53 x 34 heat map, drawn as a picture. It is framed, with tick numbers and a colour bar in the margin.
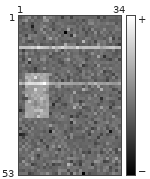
The middle left is the ninth with the highest average. There are no regular stripes. The values are skewed, with a long tail toward high values. In the middle left lies a patch that is higher than the rest. Rows 11 and 23 stand out from the rest.
